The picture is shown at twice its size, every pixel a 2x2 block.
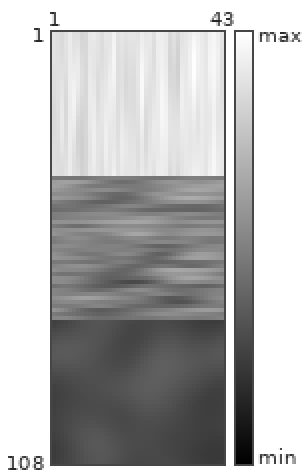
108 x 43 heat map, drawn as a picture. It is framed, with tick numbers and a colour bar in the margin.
It is made of 3 by 1 panels. Panel 1,1: very high, streaked downward, faint in contrast. Panel 2,1: middling, streaked across. Panel 3,1: low, smooth, faint in contrast.
